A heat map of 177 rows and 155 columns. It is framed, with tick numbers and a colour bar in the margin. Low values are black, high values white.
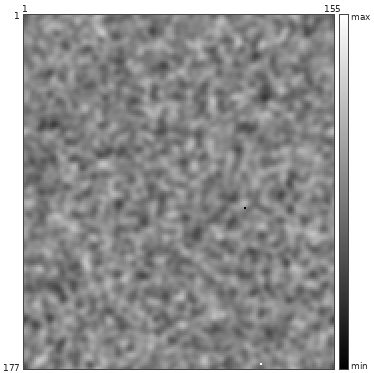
Histogram: bell-shaped. Lone odd cells: 2, 1 higher and 1 lower than their neighbours. Mirror symmetry: none. Average level on the scale: 50%. Odd rows or columns: none. Grain: blotchy.
